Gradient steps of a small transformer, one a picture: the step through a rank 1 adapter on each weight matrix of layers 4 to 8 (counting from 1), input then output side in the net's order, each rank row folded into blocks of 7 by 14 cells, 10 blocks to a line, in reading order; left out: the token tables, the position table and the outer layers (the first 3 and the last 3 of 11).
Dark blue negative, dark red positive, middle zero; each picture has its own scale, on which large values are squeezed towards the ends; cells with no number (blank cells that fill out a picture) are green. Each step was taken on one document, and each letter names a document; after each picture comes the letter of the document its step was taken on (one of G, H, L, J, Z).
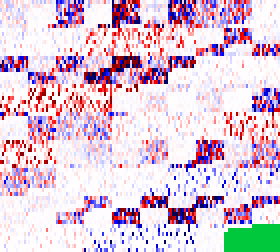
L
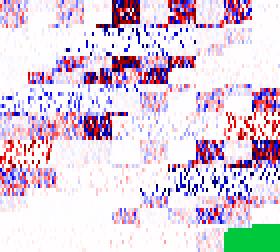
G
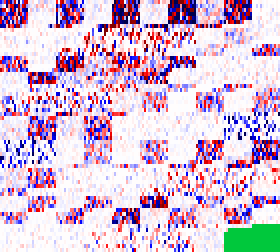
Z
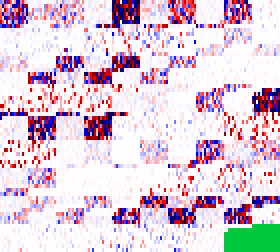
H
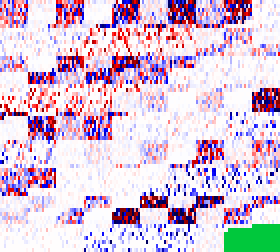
L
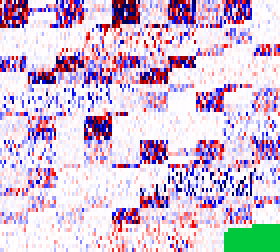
Z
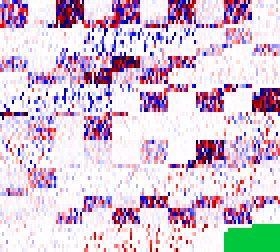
Z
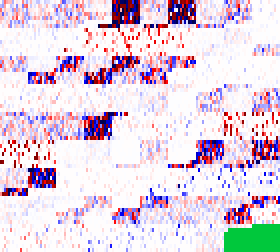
H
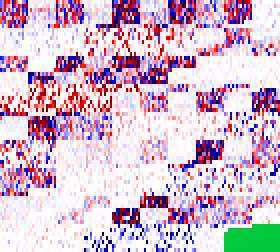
L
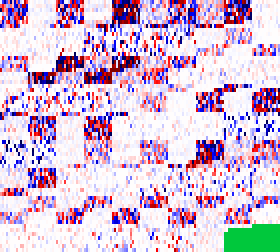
Z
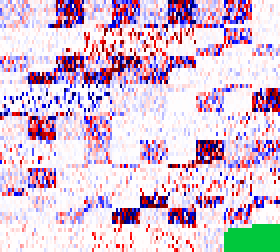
Z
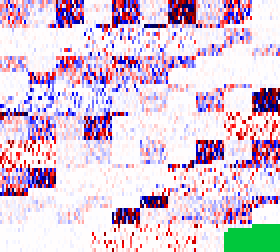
G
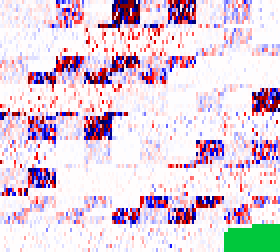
H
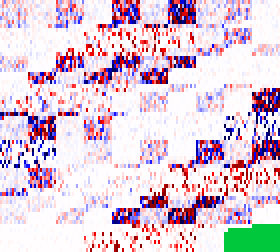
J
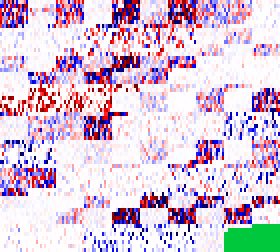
L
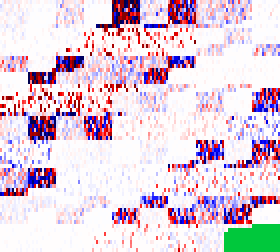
G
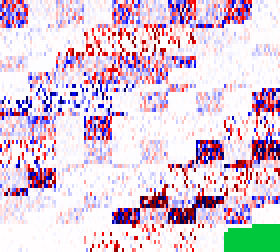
J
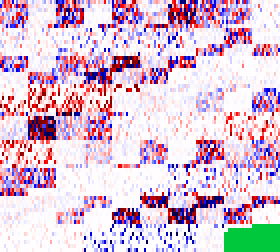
L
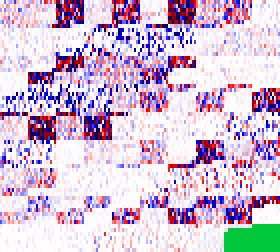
G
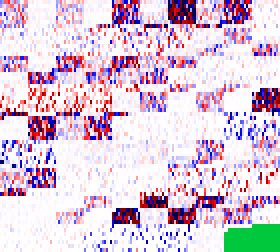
L
